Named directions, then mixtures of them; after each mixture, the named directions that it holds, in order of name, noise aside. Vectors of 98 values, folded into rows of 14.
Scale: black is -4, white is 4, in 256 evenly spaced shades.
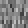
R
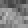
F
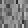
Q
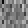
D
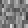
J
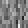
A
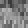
F, R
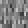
R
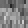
F, R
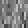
Q, R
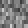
F, J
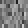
Q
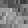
F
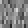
J, R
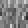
A, F, J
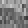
D, F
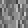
A, D, Q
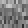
D, F, Q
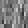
Q, R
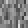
A, D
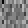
D
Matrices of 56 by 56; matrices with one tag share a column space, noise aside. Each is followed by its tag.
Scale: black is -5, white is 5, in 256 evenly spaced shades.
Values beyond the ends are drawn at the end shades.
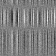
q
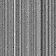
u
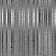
q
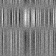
q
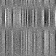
q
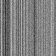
u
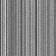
u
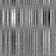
q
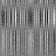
q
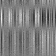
q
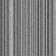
u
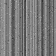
u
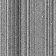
u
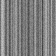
u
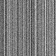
u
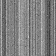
u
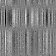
q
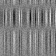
q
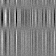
q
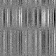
q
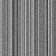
u
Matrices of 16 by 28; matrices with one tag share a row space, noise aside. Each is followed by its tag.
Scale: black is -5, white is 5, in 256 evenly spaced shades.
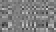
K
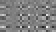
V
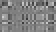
K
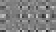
V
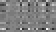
V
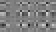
V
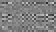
K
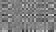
K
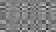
V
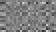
V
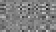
V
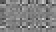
V
